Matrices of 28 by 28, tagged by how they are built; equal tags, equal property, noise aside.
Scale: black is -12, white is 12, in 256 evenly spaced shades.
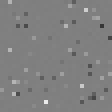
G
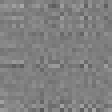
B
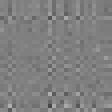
B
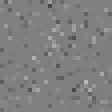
G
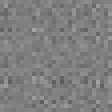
B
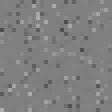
G
